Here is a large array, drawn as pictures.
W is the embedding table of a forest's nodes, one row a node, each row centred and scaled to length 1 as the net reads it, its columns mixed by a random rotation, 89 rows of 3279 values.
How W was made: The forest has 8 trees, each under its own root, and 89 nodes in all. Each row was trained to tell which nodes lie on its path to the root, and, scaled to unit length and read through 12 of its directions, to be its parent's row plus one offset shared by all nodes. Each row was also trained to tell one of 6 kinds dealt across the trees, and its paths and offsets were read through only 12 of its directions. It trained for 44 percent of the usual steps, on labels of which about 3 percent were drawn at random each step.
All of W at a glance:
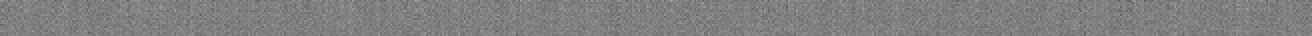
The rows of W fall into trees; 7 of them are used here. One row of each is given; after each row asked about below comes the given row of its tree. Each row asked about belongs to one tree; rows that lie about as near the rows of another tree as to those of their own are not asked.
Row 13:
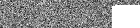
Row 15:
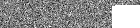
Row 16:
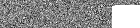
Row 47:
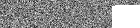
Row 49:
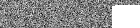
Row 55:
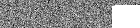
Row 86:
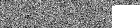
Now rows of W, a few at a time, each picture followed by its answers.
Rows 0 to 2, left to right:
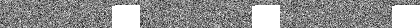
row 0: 16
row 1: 15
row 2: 16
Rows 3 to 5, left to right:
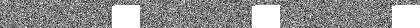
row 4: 15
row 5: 49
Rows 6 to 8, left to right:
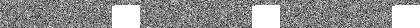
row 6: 16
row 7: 13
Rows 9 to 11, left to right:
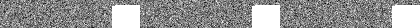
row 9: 47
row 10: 86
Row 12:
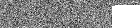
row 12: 55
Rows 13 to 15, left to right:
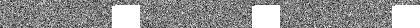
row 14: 16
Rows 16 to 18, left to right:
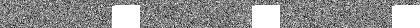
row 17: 86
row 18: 86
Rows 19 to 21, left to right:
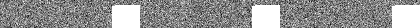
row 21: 47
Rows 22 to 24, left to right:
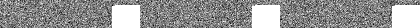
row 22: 16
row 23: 13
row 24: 16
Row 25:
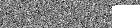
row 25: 15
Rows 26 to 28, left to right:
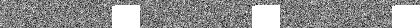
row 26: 49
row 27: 15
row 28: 13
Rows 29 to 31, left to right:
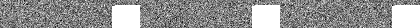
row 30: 49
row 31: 16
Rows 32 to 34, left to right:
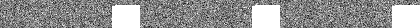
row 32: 13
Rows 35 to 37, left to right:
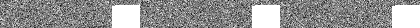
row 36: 13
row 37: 86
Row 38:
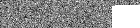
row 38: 86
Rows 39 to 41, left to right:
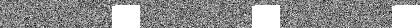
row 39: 49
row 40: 55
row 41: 55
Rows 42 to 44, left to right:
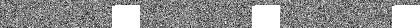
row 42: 86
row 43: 13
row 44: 16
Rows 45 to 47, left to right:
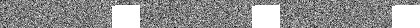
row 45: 86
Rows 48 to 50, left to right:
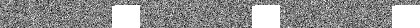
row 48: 55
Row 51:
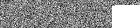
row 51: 86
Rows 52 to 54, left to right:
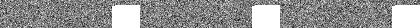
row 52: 13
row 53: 16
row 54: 16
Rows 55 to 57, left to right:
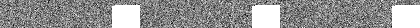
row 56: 15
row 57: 86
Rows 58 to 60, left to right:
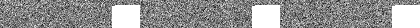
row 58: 16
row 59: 16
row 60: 47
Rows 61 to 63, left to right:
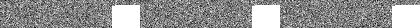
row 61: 86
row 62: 86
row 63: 13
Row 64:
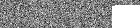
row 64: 13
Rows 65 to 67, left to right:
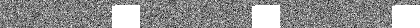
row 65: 13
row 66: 47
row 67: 55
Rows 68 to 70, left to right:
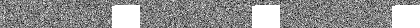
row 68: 13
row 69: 49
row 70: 86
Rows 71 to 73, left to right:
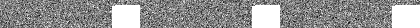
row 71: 15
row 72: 15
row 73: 15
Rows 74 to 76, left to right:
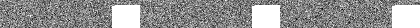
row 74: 49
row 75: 16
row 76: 16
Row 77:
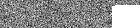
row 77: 55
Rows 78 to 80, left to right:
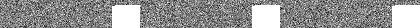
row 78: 49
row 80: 49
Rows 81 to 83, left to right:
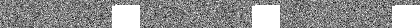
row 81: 13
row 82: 86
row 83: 13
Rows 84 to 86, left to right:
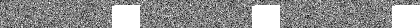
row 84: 86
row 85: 49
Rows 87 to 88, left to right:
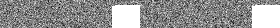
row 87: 55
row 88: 13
